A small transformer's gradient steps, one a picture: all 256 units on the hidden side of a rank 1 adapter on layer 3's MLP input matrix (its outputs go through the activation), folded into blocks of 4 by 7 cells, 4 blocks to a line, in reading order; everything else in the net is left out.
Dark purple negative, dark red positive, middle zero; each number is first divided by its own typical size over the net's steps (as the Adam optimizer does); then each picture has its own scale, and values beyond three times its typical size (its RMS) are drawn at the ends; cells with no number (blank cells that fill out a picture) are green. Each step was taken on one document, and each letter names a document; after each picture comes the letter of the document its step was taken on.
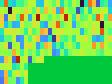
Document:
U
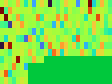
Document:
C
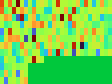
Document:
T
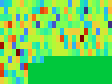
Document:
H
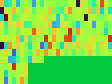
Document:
C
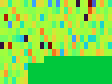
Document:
C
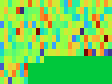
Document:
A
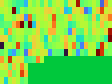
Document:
T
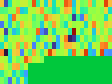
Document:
A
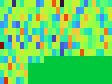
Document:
U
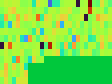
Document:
C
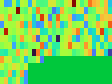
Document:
A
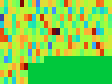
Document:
H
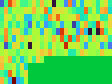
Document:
H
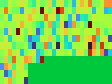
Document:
A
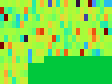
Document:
C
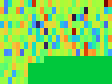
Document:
A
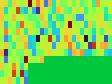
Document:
A
